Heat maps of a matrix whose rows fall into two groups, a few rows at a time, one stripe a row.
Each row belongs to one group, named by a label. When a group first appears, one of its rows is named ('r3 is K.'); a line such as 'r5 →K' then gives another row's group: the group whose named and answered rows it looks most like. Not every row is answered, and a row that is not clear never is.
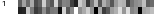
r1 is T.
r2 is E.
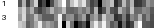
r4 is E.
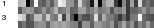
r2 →T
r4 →T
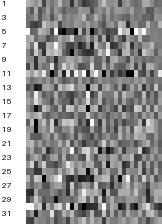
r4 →E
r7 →E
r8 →E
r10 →T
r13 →T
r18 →T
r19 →T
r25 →T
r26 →E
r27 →E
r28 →E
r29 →E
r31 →T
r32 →E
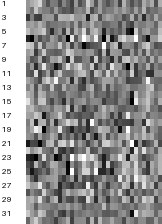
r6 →E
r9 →E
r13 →T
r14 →T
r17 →E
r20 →T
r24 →E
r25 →E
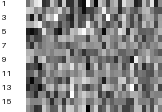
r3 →E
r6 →T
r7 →E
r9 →T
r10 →T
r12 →E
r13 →T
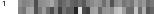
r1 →E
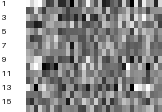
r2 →E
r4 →T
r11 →E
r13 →T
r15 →E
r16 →T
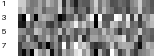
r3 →E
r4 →E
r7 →E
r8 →E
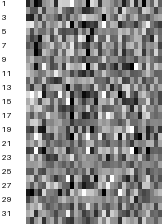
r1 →T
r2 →E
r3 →E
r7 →T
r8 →T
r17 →E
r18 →E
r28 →E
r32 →E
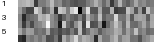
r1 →E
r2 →T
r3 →E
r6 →E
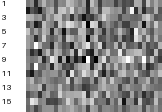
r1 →T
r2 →T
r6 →T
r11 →E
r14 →T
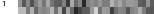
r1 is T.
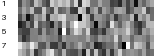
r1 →T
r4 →E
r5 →E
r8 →E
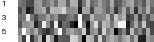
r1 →T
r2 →T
